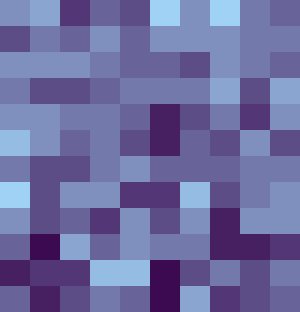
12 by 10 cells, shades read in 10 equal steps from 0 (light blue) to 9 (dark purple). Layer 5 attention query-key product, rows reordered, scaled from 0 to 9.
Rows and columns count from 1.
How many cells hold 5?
20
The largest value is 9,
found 3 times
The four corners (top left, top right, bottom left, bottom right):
3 5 5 5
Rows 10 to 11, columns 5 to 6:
3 4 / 1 9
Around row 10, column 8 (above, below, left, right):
8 4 4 8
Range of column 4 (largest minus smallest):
6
